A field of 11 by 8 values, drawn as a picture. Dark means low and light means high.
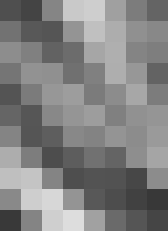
Streaks slant down to the right. Overall the values sit about 50% of the way up the scale. There is no overall slope. The bottom right is the ninth with the lowest average.
